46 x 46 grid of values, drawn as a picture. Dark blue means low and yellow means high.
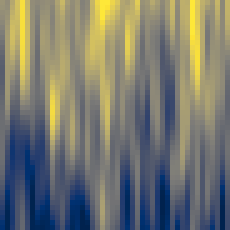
The grain runs up and down. The bottom left is the ninth with the lowest average. The top middle is the ninth with the highest average. There is an overall slope up to the top.
